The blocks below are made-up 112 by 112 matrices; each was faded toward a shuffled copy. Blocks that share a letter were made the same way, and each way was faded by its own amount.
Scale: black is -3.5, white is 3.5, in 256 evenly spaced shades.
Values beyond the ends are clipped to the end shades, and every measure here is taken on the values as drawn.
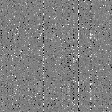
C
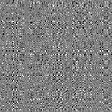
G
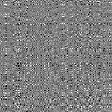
G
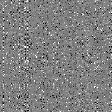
C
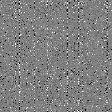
C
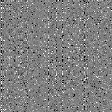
C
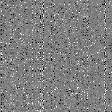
C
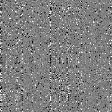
C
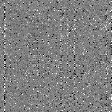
C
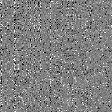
C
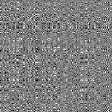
G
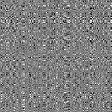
G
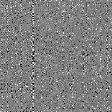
C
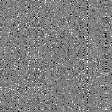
C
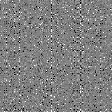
C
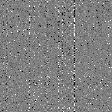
C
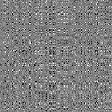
G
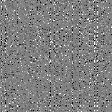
C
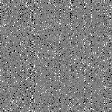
C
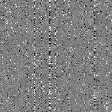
C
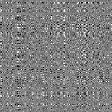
G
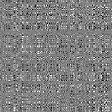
G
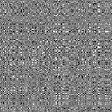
G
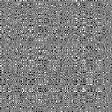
G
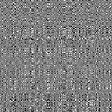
G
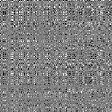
G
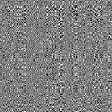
G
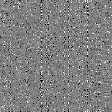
C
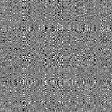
G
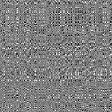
G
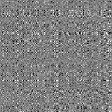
G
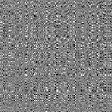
G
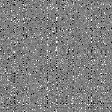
C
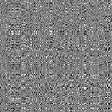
G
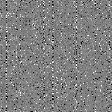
C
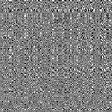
G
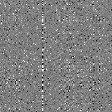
C
